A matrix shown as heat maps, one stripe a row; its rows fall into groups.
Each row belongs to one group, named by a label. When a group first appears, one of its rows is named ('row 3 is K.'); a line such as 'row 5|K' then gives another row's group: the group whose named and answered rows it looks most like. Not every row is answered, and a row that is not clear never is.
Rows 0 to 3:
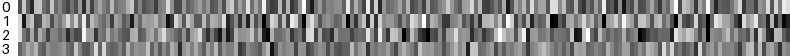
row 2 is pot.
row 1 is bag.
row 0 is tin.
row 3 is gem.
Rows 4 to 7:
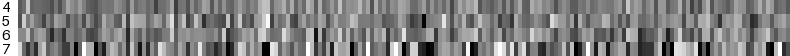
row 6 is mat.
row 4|mat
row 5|tin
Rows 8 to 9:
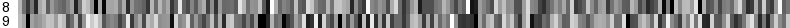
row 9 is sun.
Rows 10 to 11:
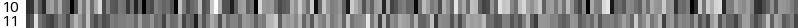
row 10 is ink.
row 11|mat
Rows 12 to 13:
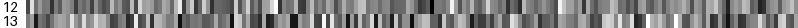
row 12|tin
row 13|sun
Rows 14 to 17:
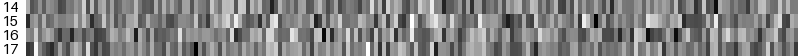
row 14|bag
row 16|mat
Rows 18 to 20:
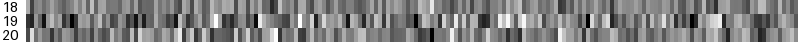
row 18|bag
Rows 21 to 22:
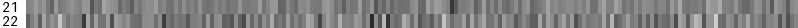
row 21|gem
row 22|tin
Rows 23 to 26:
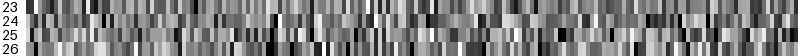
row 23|mat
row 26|sun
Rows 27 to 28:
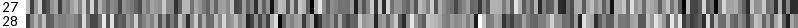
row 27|bag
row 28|gem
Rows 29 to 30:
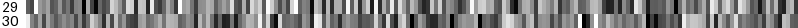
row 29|mat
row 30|pot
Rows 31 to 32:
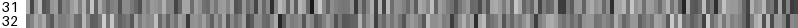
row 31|bag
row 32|gem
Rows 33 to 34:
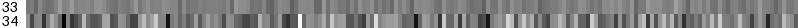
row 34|ink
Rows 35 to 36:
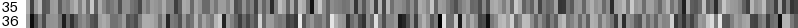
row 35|bag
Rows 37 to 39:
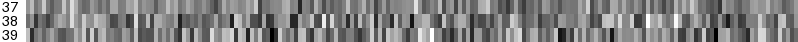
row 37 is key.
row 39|bag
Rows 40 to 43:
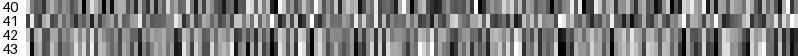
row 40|pot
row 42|bag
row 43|bag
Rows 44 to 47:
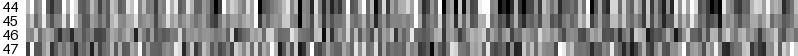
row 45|key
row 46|mat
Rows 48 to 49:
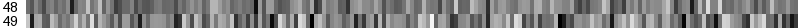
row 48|ink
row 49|bag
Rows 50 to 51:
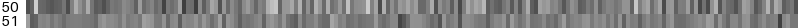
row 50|mat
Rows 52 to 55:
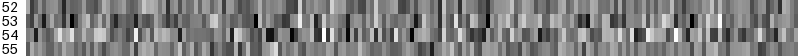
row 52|ink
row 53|ink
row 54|sun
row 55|tin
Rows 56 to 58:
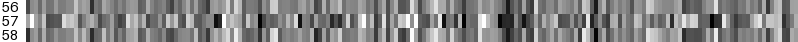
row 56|gem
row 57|key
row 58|gem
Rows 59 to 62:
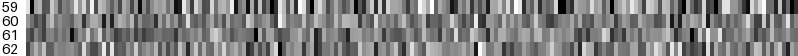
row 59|bag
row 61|ink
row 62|gem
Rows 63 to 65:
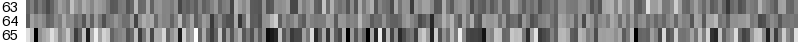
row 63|sun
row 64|tin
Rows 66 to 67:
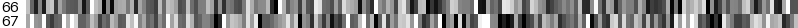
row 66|pot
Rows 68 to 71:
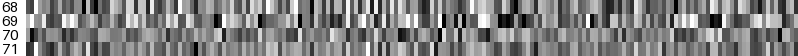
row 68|mat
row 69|key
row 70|ink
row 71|mat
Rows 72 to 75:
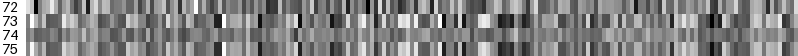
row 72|sun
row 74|sun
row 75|key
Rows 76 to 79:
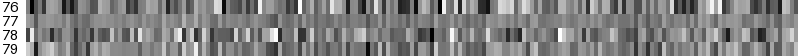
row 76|ink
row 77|sun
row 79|sun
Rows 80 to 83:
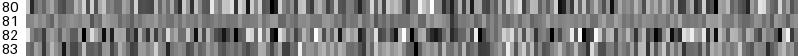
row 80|bag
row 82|pot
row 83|ink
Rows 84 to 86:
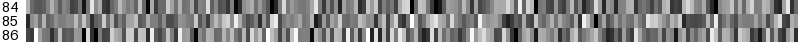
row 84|pot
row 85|gem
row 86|mat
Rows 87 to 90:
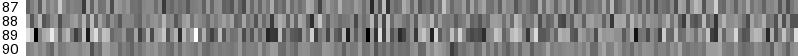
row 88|bag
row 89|sun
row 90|gem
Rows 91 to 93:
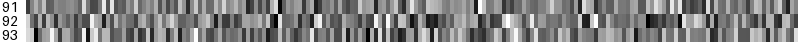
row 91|gem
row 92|pot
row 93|sun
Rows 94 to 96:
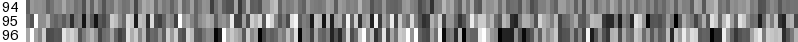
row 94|tin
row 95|mat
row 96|key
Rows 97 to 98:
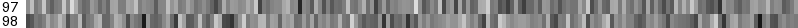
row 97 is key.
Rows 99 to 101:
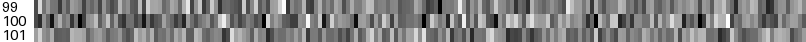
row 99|tin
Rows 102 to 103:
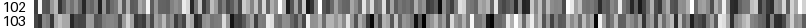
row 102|tin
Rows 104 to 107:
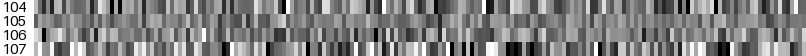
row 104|pot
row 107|key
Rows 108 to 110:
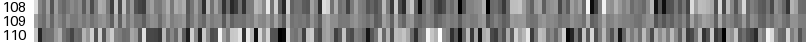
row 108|pot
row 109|pot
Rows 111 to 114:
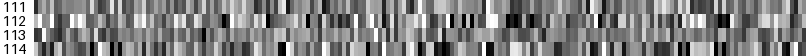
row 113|mat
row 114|pot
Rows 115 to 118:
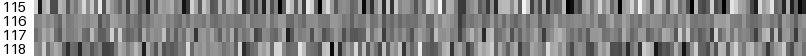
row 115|bag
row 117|gem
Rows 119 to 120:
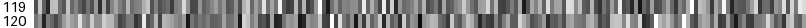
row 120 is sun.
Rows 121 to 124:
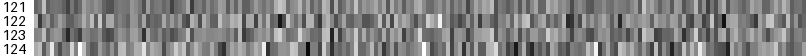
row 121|mat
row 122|bag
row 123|mat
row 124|key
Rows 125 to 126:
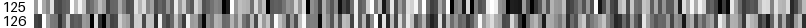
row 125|key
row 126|mat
